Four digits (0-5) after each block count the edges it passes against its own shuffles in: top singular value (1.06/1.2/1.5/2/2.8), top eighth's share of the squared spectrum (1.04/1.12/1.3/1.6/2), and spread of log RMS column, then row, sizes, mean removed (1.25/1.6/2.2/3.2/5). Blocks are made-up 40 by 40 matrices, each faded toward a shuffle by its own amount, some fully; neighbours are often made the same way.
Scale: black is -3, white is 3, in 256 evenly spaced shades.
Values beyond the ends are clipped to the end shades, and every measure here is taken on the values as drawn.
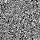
0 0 0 0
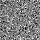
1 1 1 0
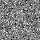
0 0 0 0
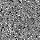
0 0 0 0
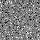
2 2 0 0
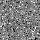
0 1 0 0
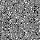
1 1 1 0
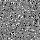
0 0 0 1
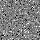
0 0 0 0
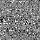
1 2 0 2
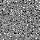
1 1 0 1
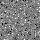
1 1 0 0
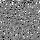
1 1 0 0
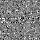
1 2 0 2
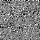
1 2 0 2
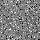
0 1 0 0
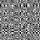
4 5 3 3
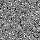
1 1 0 0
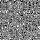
3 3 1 1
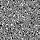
2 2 0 0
